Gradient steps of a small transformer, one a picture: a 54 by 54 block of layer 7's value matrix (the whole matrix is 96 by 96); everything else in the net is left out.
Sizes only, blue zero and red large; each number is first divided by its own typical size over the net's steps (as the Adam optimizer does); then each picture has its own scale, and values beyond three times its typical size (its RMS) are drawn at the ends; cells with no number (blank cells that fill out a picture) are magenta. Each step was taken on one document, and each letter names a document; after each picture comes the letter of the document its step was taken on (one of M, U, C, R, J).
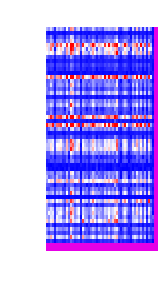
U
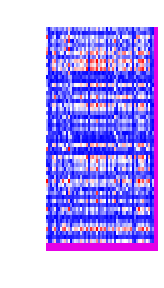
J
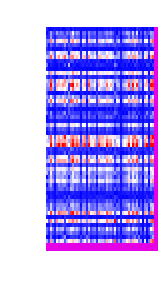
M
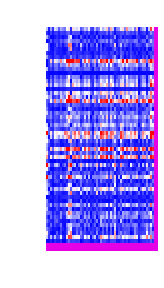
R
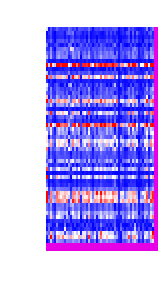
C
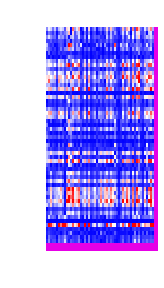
C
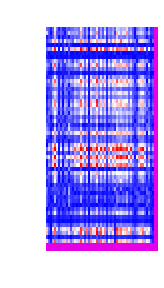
J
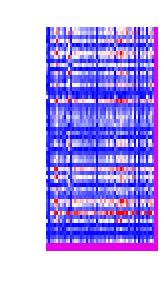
M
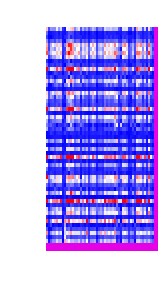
U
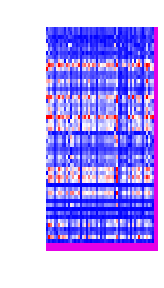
C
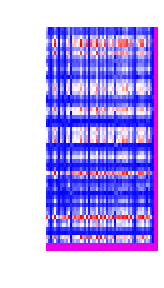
J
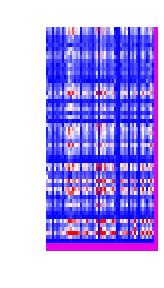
R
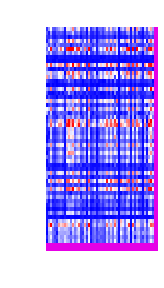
C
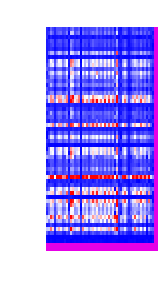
U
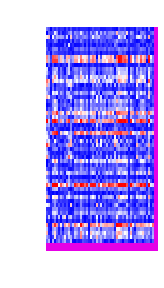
J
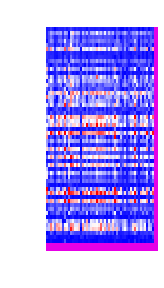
U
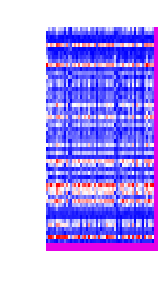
C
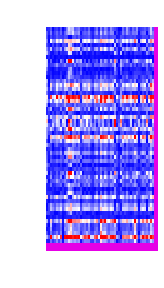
R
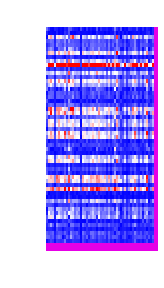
U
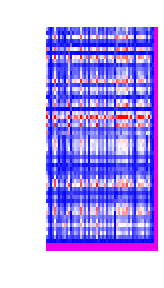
J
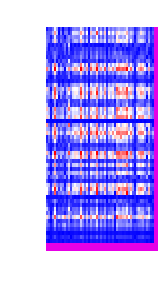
J
